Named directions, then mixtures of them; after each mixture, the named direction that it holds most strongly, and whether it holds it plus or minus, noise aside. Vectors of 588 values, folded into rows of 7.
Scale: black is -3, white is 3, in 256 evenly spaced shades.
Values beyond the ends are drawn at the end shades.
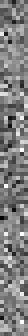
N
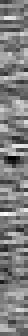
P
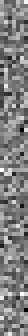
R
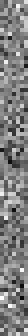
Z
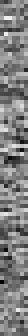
P, plus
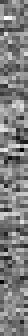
P, plus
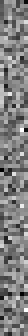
R, minus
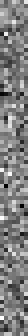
N, minus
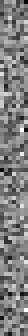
R, minus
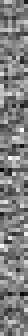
R, minus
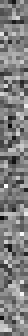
N, plus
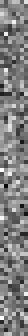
N, minus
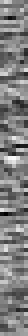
P, minus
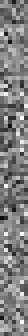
N, plus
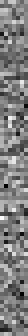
N, minus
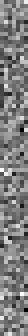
R, plus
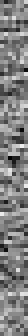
P, plus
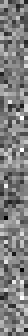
Z, minus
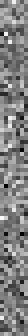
N, minus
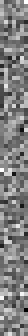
R, plus
